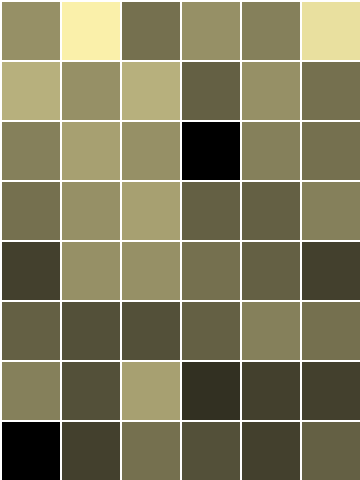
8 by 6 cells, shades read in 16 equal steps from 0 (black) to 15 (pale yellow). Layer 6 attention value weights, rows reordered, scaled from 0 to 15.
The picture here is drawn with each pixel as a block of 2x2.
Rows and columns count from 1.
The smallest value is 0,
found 2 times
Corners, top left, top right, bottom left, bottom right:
9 14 0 6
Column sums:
53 66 68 42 53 57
